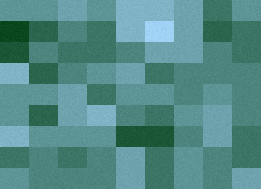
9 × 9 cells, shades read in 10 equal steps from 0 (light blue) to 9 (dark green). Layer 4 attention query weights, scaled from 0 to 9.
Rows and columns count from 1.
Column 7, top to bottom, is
3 3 3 5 5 4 5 4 4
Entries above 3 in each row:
5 6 7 7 8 6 7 8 7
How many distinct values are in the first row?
4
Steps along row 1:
same down up down same up up down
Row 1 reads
4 4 3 4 2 2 3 6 4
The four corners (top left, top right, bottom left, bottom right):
4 4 4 3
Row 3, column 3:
6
